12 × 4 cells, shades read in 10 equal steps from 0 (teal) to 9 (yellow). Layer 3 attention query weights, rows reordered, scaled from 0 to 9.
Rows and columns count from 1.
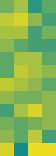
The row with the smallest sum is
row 4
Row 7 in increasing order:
3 5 6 7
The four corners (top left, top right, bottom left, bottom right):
4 3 8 9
